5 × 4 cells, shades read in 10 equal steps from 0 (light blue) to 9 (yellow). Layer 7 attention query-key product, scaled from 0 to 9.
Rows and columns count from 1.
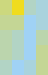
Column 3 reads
2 0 0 0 1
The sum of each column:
17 17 3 13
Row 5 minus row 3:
-1 -2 1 1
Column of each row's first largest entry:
2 1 1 4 4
